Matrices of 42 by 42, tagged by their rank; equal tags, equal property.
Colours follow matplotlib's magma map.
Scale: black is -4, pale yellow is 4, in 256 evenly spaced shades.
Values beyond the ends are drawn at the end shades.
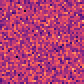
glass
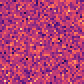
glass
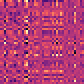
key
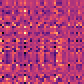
key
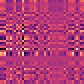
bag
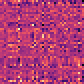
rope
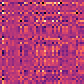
key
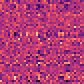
rope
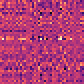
rope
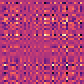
bag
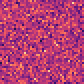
glass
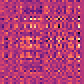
key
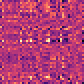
rope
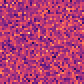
glass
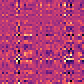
key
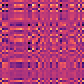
bag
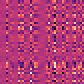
bag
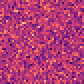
glass
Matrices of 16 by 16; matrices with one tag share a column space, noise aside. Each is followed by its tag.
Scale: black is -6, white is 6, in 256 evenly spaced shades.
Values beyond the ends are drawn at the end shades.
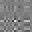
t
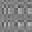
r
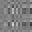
r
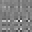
t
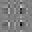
r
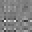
t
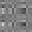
r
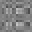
r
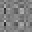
r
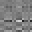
t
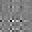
t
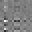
t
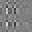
r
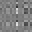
r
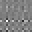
t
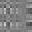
r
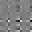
t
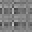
r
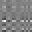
t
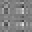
r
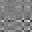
t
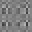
r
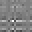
t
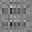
r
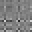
t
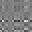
t
